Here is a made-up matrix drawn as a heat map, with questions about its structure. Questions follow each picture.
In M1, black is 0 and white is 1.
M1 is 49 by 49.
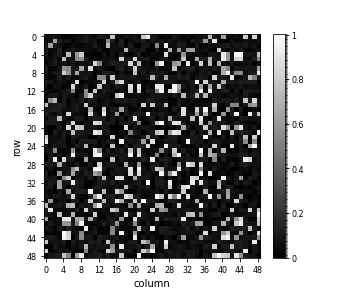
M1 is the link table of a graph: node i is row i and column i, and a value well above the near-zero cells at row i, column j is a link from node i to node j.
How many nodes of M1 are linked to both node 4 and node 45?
1
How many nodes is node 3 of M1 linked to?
6
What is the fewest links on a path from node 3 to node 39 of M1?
1
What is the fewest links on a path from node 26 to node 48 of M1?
2
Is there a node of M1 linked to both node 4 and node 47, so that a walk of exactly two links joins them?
no
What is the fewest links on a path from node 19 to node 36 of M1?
4
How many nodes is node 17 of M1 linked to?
12
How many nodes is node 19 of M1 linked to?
10
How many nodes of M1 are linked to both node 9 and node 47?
2
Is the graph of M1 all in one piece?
yes
